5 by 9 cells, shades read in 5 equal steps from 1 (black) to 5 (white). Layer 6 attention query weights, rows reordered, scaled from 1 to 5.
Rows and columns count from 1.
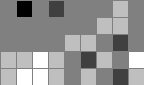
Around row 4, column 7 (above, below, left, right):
3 3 2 3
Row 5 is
4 5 5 4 3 4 3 2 4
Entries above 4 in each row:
0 0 0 2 2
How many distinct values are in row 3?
3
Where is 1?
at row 1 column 2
